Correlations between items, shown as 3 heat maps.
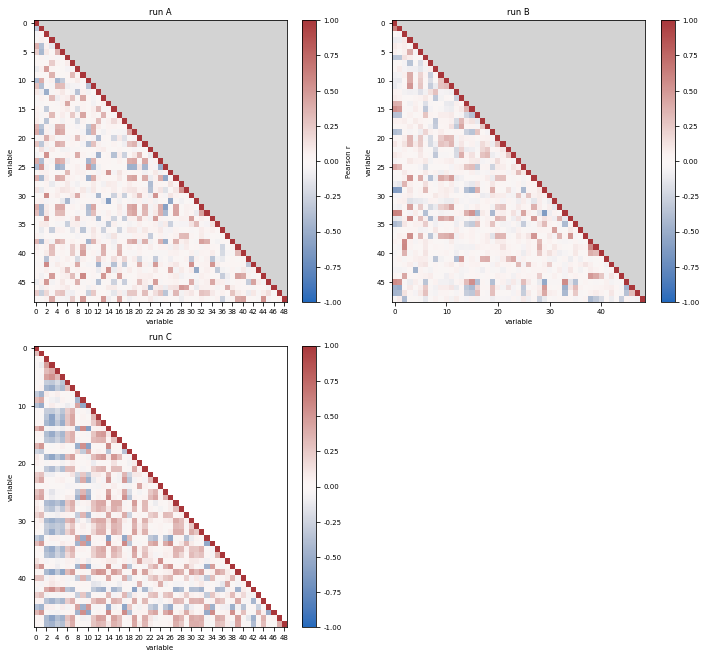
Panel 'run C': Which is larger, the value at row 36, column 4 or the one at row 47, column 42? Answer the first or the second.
the first
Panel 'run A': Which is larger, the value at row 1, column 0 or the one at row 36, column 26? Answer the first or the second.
the second
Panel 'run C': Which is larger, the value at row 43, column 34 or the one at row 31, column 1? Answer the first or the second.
the first
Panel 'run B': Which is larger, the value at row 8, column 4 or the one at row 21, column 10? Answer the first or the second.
the second
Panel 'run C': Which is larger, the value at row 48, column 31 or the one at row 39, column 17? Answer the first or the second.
the first
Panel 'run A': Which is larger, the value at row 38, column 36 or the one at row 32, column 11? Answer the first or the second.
the second
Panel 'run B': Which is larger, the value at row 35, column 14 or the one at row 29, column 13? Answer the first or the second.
the second
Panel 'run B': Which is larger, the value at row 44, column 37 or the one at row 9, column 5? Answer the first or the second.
the second
